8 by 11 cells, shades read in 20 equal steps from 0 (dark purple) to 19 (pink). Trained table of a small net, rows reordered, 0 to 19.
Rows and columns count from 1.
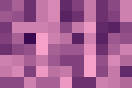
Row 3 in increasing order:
3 4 6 8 8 14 14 15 15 15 18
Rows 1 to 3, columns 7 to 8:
7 14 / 5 14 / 14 18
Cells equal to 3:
4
